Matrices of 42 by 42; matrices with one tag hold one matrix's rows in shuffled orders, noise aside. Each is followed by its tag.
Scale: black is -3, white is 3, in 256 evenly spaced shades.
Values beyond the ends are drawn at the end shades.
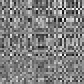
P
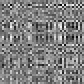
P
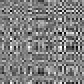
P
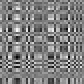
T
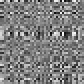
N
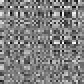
N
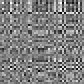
P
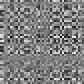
N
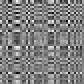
T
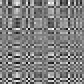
T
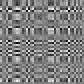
T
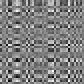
T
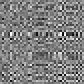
P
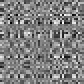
N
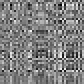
P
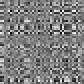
N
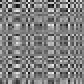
T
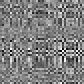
P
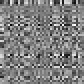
N
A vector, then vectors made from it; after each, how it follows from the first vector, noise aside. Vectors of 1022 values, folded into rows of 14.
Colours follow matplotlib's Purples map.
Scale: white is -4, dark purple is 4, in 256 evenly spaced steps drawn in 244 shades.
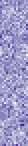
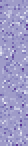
partly zeroed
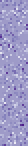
partly zeroed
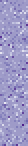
partly zeroed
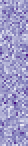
negated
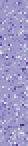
partly zeroed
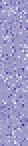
partly zeroed
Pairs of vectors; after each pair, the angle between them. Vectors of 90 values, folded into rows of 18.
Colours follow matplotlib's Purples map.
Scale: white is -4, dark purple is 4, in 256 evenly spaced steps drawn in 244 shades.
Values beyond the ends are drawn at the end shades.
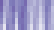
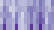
nearly opposite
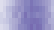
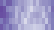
nearly opposite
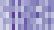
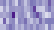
partly aligned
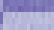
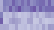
nearly parallel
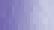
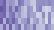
partly aligned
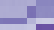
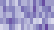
partly aligned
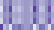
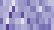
orthogonal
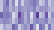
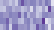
orthogonal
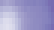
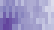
nearly opposite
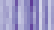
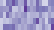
orthogonal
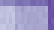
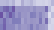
nearly opposite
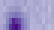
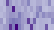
partly aligned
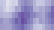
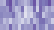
partly opposed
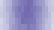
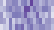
partly aligned
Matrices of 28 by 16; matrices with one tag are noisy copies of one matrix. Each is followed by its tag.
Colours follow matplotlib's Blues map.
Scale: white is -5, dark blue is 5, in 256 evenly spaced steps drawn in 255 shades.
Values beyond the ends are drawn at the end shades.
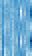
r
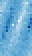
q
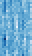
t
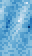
q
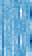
r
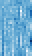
r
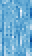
r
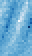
q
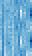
r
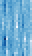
t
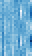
r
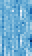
r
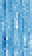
t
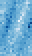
q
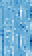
r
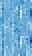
r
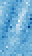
q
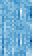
r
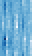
t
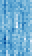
t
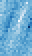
q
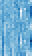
r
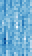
t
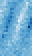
q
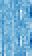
r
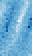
q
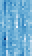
t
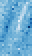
q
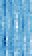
t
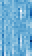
r
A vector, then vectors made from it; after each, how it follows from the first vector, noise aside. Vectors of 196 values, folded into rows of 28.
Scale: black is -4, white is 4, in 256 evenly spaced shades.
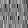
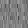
shrunk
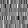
sign-scrambled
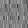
shrunk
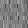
shrunk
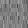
shrunk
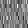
sign-scrambled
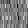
sign-scrambled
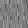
shrunk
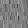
shrunk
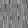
shrunk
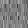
shrunk
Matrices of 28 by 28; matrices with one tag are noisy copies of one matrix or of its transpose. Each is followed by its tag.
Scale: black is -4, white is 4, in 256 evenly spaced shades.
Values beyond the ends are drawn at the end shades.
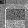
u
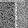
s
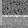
s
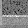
s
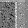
s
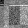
u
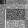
u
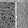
s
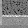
s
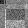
u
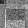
u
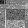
u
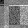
u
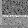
s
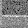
s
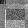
u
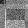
u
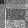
u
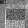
u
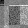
u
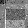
u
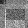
u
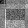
u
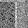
s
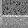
s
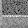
s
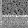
s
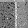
s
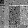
u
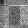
u
